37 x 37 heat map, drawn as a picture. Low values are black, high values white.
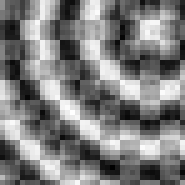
Rings: centred on the top right. Slope: none. Mirror symmetry: none.
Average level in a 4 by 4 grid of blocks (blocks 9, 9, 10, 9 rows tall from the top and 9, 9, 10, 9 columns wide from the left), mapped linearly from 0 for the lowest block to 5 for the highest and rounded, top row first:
2014 / 0150 / 3411 / 1302
